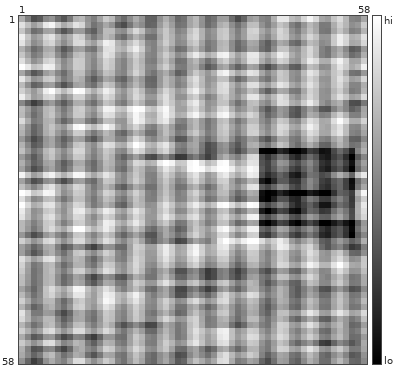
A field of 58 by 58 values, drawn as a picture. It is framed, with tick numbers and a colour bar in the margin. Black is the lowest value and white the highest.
The ninth with the lowest average is the middle right. Upright stripes repeat 12 times across the table. In the middle right lies a patch that is lower than the rest. No single row or column stands out from its neighbours.
